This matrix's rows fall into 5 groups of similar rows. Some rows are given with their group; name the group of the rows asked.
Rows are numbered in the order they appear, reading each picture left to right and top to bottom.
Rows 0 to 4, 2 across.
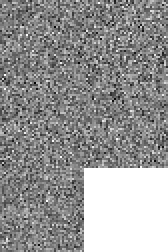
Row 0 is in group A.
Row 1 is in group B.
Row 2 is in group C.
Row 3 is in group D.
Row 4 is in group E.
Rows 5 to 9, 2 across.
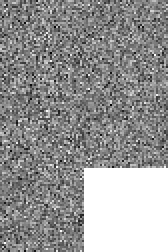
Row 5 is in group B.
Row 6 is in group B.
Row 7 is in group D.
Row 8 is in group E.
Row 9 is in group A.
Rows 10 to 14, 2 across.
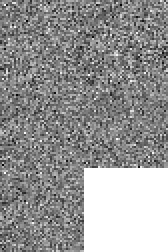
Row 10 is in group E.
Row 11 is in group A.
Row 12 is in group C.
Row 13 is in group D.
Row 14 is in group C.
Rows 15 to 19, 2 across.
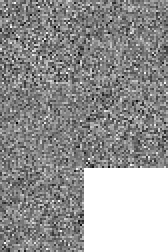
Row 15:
B
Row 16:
E
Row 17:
B
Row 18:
A
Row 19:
A
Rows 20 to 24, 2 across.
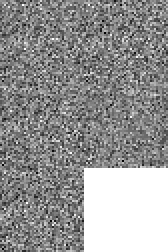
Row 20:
C
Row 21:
C
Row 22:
C
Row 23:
E
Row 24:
C
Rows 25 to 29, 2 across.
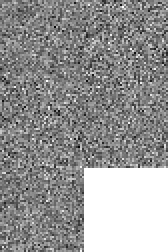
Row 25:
A
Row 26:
C
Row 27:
B
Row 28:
B
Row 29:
E
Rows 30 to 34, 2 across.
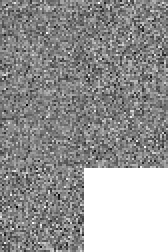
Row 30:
E
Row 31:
B
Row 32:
E
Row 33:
D
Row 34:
B
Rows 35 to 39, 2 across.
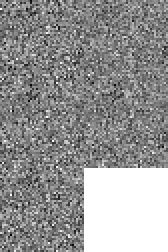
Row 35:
D
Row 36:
A
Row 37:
D
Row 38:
D
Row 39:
D
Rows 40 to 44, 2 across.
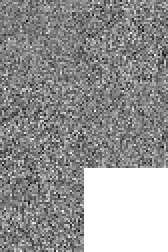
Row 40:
E
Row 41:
B
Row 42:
C
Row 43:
B
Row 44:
D
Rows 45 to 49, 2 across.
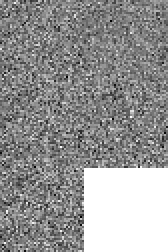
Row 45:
B
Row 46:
E
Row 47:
A
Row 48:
D
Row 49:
A
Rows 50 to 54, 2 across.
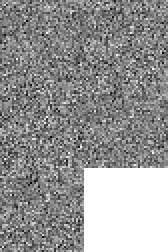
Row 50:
E
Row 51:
D
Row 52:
B
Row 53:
D
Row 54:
D
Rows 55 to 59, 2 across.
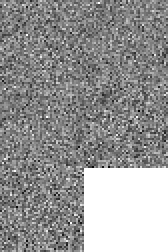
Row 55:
C
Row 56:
B
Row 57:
E
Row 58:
A
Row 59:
B
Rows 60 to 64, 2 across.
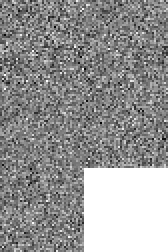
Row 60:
A
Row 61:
A
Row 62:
C
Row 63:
B
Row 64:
D
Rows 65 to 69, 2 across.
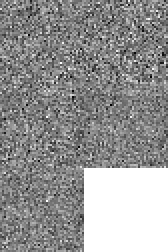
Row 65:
D
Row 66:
B
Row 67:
E
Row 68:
E
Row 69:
E
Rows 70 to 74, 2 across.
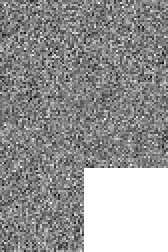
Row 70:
C
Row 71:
B
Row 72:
D
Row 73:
A
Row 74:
B
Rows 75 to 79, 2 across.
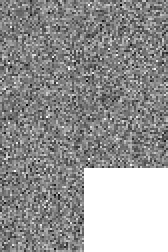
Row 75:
D
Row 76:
C
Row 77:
E
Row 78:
A
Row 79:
B
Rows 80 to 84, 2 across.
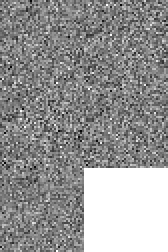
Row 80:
D
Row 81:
C
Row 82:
A
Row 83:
C
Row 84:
D
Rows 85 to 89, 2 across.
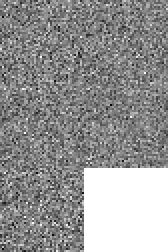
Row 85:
B
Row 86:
C
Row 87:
C
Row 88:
E
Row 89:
C
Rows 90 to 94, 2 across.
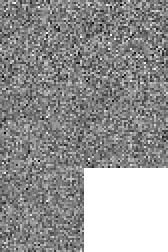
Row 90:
B
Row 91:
C
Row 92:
E
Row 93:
A
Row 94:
E
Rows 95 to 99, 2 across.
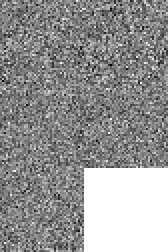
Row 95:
A
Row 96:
D
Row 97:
E
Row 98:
C
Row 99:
B
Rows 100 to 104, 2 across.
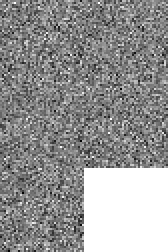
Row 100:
B
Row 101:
B
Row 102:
A
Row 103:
C
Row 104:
A
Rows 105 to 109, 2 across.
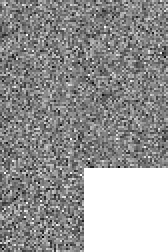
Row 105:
C
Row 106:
A
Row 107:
B
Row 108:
A
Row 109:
C
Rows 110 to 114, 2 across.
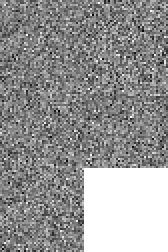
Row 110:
C
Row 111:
B
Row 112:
B
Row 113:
E
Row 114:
A
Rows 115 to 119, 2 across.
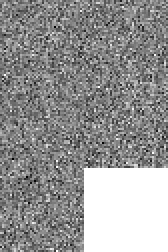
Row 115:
A
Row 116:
B
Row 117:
D
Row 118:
B
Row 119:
D
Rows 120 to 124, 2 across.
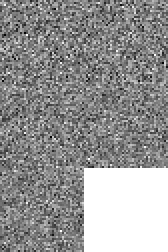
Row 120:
C
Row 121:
B
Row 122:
C
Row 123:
A
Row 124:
A
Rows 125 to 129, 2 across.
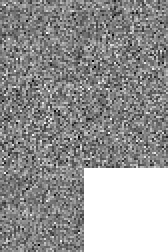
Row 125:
E
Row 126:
D
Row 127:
B
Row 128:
C
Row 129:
E
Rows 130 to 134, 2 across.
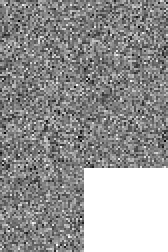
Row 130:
C
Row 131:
A
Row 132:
A
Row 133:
A
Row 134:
D
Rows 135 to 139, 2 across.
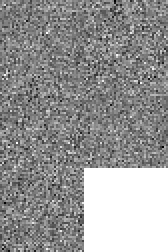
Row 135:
E
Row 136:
D
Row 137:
D
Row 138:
E
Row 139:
A
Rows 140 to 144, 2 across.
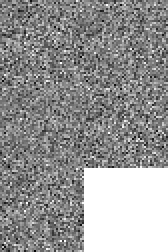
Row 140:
A
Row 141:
C
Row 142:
A
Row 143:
C
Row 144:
A
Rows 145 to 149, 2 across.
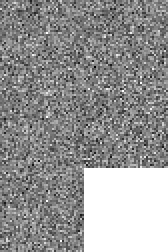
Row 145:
D
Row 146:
D
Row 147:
E
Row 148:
C
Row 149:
E
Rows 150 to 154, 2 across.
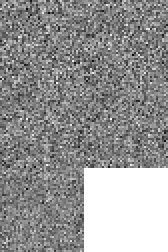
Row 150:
D
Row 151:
C
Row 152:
A
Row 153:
A
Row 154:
E
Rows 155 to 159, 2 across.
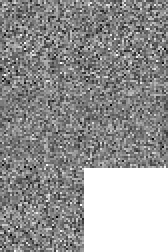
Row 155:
A
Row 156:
C
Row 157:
A
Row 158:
E
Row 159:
D
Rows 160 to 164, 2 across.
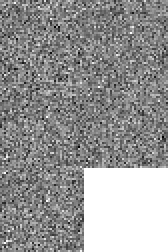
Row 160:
B
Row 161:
D
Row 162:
E
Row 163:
B
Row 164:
E
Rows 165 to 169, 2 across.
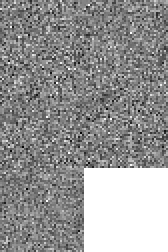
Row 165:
D
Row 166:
E
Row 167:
D
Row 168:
A
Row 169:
E
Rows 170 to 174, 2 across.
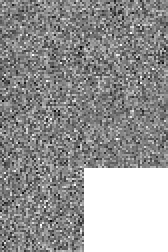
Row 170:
A
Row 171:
D
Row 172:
B
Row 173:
D
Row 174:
B
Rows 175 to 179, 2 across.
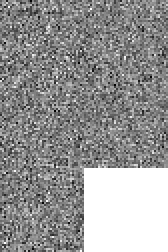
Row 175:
D
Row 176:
B
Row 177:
B
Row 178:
D
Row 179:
E
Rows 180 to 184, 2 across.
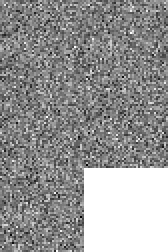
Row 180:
C
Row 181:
E
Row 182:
B
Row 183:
C
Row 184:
D
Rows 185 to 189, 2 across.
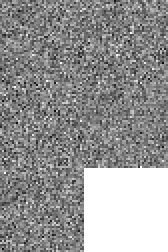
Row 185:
A
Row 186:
D
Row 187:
B
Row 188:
D
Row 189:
C
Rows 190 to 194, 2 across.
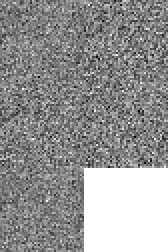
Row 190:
E
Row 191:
C
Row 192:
C
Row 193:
B
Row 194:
E
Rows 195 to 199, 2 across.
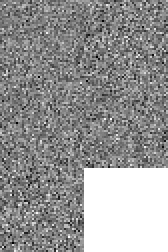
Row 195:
E
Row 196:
C
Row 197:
B
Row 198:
A
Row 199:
D
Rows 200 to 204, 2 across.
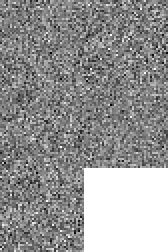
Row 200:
B
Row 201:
C
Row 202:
A
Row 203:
E
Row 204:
D
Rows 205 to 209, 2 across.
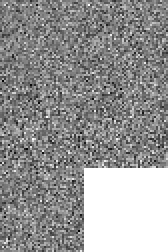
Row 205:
C
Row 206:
C
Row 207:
D
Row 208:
D
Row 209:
E
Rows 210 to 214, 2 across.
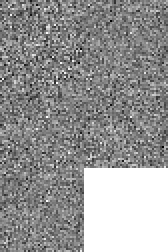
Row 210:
D
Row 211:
E
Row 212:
D
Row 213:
E
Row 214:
E
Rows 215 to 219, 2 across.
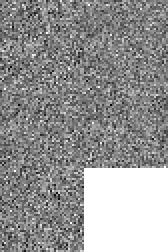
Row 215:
D
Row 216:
C
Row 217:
C
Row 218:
E
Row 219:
B
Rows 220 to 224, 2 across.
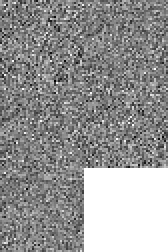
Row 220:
B
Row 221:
C
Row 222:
C
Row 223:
B
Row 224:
E
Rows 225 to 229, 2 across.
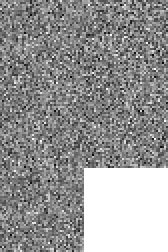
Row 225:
D
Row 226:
C
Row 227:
B
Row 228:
B
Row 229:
D
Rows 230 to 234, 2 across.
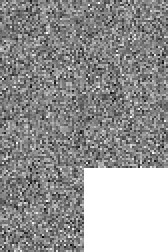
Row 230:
D
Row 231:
B
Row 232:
E
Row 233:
D
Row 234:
D
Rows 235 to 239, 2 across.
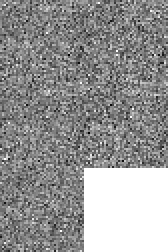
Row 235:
E
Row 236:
B
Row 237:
E
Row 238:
E
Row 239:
A
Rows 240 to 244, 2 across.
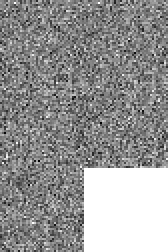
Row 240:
B
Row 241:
B
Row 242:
E
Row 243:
B
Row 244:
A
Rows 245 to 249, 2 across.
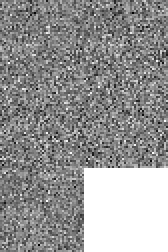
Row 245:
D
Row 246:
D
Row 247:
C
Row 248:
B
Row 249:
E
